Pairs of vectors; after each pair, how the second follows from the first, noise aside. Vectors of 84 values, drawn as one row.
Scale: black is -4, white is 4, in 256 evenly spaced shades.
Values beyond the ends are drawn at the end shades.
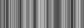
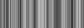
copied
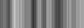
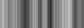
reversed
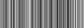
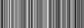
wrapped around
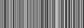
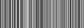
reversed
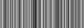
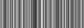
copied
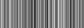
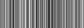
reversed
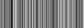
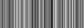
wrapped around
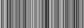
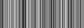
wrapped around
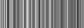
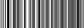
scaled up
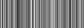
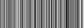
wrapped around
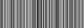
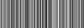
reversed
